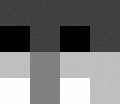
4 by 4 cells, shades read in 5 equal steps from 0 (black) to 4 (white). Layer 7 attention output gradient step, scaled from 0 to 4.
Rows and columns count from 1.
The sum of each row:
4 2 11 13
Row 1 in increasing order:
1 1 1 1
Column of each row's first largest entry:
1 2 1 1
